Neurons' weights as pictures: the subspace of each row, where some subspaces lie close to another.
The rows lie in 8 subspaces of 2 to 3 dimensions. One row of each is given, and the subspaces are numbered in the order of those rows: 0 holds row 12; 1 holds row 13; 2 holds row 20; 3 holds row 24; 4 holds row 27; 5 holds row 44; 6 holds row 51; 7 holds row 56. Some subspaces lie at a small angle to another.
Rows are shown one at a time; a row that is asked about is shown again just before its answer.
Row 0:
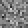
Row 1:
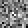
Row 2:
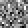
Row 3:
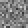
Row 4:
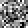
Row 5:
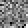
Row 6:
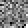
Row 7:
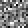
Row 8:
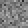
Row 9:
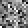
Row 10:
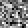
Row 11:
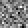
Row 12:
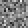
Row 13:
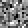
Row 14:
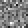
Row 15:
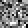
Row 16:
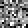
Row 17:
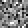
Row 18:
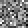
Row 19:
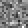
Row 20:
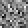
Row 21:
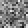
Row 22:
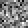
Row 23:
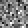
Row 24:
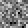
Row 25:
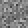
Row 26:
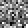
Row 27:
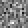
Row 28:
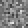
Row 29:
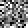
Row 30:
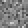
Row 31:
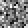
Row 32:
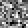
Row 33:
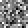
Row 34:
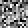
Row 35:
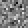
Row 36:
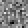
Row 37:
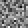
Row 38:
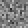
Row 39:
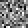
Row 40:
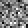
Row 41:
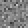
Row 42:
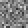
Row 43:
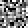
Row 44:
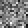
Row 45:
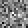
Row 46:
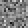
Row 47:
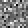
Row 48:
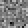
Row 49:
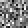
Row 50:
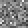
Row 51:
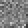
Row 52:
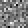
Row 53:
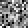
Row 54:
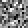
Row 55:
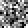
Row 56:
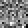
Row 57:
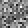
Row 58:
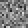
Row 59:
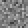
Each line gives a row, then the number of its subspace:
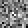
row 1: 0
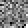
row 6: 6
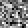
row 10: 1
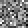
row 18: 5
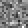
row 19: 1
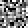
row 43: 0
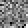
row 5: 6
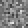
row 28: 2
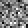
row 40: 3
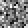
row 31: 5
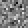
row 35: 1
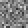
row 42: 4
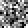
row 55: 5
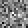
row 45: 0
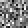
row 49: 2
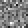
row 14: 7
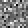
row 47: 7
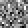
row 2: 2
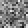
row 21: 5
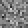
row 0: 2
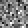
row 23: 2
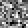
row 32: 1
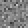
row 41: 7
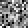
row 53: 2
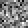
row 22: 5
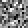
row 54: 1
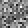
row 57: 6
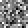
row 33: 4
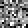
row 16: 0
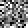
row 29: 6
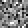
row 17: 3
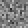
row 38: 2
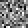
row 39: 4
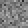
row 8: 5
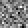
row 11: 1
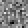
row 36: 4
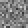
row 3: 4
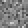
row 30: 3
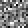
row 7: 7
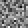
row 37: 3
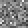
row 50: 5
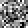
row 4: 5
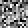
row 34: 6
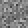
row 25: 6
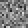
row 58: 4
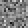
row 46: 0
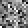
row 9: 2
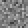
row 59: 3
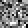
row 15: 3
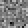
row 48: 0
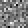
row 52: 7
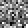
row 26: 7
